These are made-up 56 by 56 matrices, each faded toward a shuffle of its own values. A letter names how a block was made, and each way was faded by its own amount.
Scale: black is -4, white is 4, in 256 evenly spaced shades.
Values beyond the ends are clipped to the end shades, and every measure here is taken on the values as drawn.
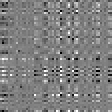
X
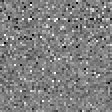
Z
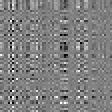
X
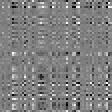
X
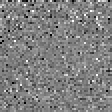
Z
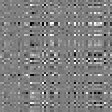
X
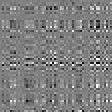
X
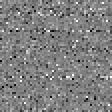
Z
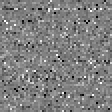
Z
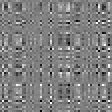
X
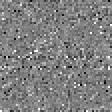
Z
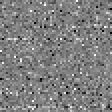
Z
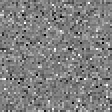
Z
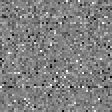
Z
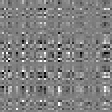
X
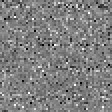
Z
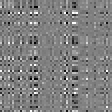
X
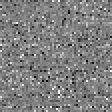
Z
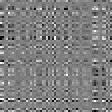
X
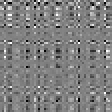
X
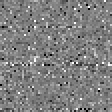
Z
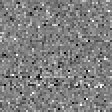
Z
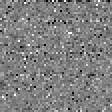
Z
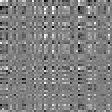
X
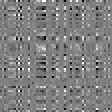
X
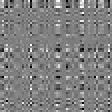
X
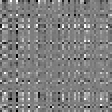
X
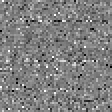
Z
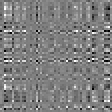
X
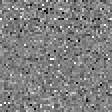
Z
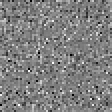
Z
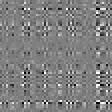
X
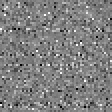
Z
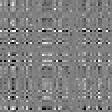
X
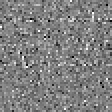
Z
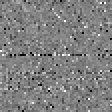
Z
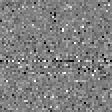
Z
